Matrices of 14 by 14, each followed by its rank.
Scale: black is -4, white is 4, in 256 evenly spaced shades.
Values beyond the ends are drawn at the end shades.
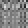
two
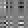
one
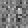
three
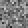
full rank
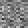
three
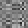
two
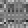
two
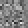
three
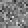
full rank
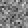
full rank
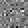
three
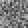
full rank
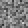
full rank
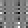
one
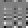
one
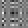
one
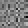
three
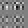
one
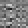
three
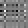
one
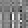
two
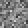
full rank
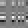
one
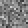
full rank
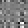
two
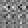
two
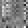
two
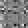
three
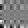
one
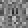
three
